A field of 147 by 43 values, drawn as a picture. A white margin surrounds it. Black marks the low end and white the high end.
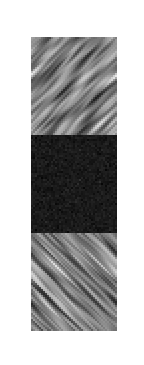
The table splits into 3 rows of 1 panel. Panel 1,1: middling, slanting up to the right, strong in contrast. Panel 2,1: very low, fine-grained, faint in contrast. Panel 3,1: middling, slanting down to the right, strong in contrast.
